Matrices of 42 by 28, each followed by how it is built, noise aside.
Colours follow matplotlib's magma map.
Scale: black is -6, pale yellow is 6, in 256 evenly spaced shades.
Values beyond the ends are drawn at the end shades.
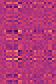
low rank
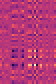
low rank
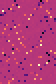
sparse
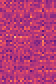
low rank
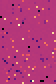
sparse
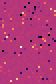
sparse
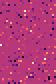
sparse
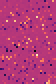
sparse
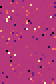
sparse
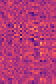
low rank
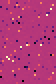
sparse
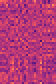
low rank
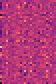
low rank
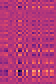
low rank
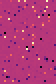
sparse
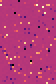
sparse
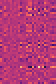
low rank
